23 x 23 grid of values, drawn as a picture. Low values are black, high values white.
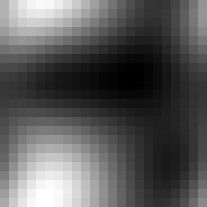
Lone odd cells: none. Calmest part: middle right. Stripes: none. Ninth with the highest average: bottom left.
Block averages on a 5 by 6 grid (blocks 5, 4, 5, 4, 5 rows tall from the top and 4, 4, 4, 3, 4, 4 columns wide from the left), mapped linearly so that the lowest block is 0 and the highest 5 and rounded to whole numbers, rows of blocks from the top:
443112 / 210001 / 111001 / 232111 / 454211
